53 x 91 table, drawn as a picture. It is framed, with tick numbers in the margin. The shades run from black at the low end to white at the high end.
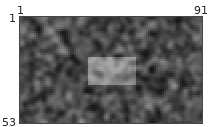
Odd patch: higher, in the centre. Grain: blotchy. Average level on the scale: 30%. Ninth with the highest average: centre.
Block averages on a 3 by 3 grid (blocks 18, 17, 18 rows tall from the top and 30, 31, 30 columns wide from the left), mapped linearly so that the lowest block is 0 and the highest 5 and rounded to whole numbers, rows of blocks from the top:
100 / 050 / 101
